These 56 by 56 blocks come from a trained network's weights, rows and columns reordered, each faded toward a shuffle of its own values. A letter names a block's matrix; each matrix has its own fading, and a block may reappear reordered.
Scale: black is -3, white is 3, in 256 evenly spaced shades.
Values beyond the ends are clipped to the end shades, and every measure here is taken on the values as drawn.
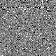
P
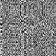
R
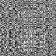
R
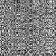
R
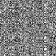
R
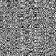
R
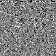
P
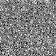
P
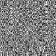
R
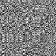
R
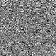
P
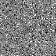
P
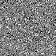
P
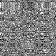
R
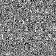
P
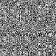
R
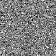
P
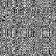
R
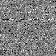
P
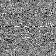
P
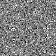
P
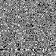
P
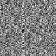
R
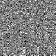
P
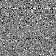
P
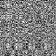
R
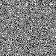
P
